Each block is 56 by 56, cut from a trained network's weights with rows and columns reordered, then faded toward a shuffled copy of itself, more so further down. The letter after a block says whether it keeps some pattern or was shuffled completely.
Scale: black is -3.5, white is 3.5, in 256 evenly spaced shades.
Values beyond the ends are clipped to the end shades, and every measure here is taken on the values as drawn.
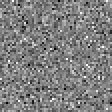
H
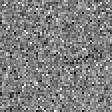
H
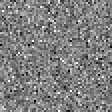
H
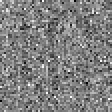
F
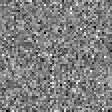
F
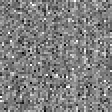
F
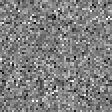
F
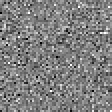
F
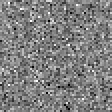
H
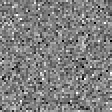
F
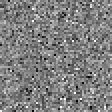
H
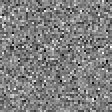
F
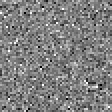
H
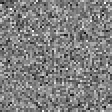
H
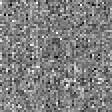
F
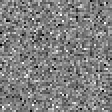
H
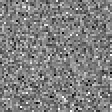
H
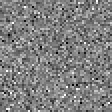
H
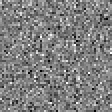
F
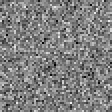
H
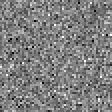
H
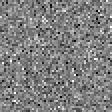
H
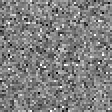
H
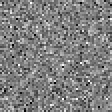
H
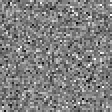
H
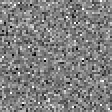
H
